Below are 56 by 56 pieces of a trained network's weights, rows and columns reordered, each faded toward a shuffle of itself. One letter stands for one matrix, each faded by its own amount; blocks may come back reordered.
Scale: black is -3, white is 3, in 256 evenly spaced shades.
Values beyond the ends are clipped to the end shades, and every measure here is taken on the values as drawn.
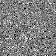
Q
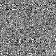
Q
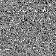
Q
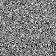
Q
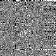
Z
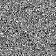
Q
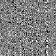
Z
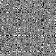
Z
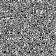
Q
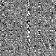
Z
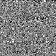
Q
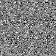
Q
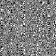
Z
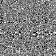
Q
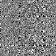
Z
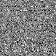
Q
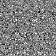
Q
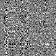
Z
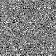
Q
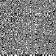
Z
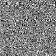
Q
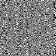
Z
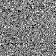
Q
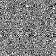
Q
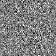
Z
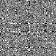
Z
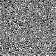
Q
